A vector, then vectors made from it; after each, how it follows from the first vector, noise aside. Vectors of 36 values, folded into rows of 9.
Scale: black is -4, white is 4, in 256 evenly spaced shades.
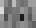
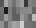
wrapped around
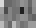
wrapped around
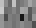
copied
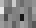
copied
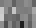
wrapped around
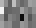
copied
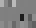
partly zeroed
